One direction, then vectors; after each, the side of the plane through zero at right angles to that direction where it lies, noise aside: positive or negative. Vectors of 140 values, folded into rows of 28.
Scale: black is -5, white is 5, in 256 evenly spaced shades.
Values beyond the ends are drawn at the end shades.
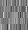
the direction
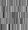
negative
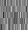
negative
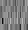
positive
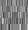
negative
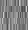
positive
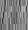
negative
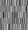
negative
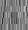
negative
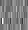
negative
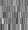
negative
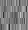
negative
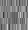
negative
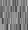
positive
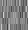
positive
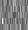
negative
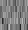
positive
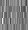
positive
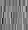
negative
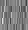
positive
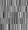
negative
